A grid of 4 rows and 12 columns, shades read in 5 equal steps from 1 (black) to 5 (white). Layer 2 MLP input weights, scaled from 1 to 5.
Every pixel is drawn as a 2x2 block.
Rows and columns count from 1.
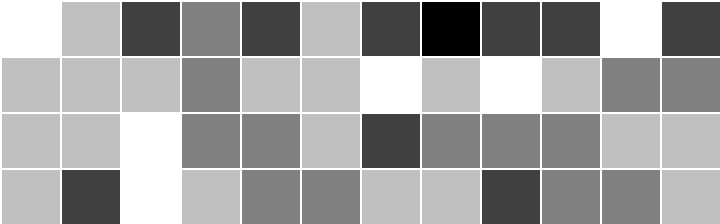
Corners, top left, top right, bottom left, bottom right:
5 2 4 4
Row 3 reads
4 4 5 3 3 4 2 3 3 3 4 4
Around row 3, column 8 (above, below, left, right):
4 4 2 3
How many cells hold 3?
13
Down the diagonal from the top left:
5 4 5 4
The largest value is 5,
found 6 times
